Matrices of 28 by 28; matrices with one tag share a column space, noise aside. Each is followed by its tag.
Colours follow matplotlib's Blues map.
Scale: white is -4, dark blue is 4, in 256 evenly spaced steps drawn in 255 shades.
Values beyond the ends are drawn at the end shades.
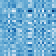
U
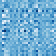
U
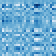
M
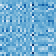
M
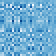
M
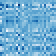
M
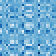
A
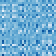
A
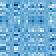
M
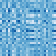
U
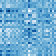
U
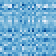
M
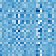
U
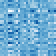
U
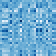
U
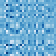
A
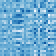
U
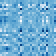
M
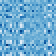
A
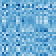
M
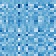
M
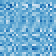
M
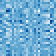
U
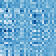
U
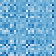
A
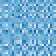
A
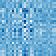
U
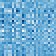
U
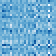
A
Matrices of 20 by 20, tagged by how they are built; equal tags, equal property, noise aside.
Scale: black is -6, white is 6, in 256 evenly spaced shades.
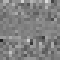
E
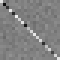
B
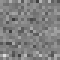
E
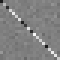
B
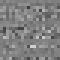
E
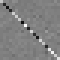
B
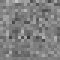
E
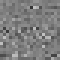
E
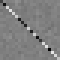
B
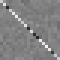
B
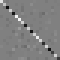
B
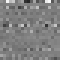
E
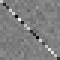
B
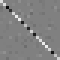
B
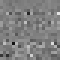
E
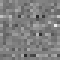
E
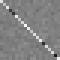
B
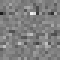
E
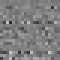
E
